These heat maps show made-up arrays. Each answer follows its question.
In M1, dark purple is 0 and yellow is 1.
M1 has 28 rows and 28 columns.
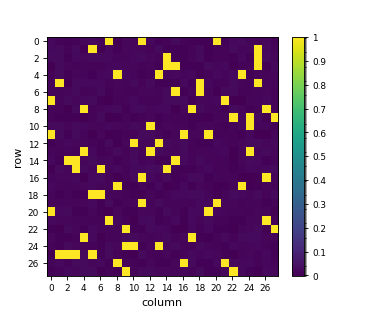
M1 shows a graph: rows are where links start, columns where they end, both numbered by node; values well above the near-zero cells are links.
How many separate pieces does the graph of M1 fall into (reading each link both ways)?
2
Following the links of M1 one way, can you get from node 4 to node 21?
yes
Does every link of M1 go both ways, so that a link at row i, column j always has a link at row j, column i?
yes
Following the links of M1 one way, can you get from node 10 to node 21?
yes
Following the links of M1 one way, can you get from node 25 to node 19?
no
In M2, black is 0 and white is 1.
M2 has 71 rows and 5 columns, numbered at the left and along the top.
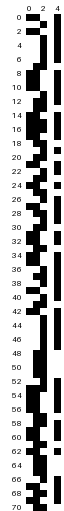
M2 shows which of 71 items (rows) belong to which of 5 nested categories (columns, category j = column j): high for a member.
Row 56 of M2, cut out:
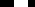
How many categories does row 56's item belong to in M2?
2
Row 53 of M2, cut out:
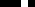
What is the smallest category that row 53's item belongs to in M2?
3
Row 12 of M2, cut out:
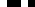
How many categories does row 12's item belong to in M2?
2
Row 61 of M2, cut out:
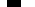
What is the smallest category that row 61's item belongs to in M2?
4
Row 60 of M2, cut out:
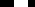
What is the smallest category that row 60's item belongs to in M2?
2
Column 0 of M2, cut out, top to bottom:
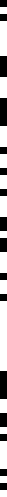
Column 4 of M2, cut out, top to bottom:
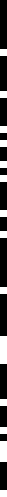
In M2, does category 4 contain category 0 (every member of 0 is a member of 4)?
no
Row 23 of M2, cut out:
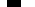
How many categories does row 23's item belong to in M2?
3
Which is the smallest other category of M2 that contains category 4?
0
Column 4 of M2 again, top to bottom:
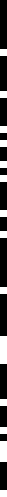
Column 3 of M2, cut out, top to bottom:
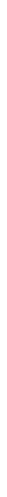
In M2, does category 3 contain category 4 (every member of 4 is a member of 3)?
yes
